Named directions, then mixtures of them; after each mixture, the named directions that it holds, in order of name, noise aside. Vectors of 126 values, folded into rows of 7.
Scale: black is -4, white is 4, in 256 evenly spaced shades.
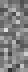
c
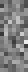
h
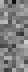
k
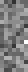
h, k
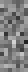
c, h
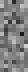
h, k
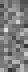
c, h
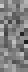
h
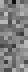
k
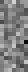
h, k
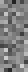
c, k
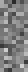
c, k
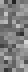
k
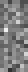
c, h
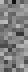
k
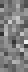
h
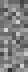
c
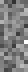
h, k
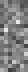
c, h
